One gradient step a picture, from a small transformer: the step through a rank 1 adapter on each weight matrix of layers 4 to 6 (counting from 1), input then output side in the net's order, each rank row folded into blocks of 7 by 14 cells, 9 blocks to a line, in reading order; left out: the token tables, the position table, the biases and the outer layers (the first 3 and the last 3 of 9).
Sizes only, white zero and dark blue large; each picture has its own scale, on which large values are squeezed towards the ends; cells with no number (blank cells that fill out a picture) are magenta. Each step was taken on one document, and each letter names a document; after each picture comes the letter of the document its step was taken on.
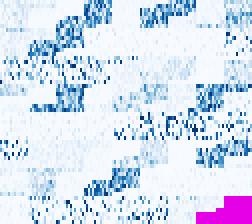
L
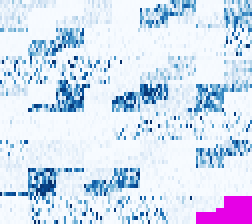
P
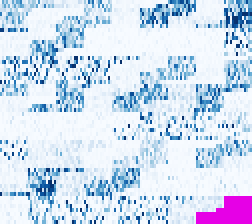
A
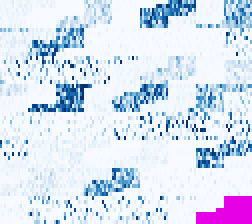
L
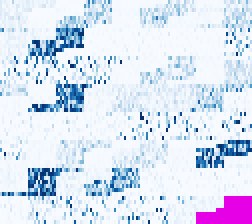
A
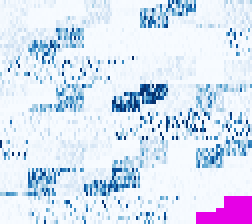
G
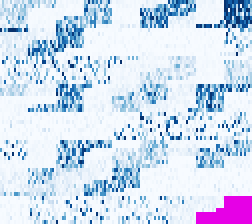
A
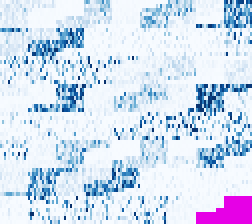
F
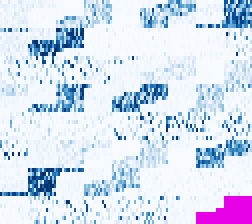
G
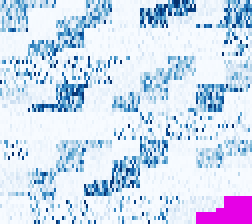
P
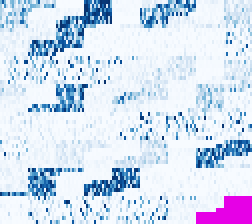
L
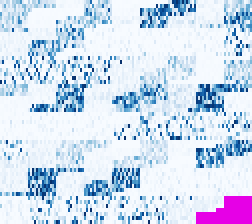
P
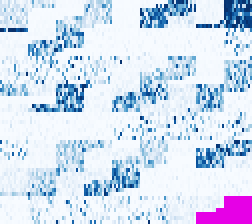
A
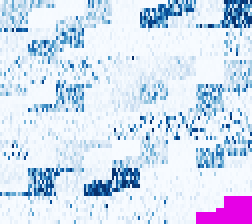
F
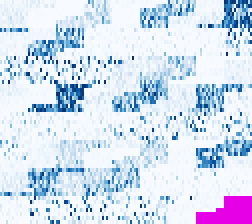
F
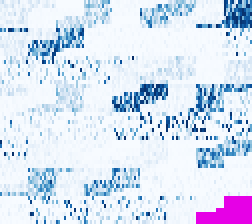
L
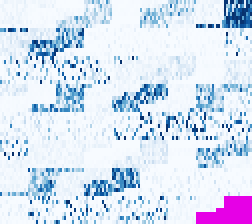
L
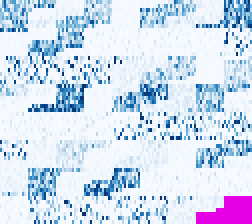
A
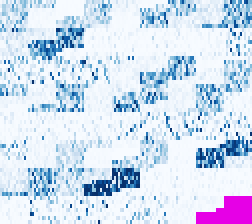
F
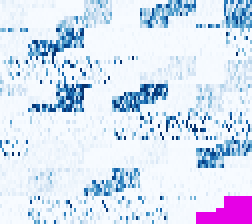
L
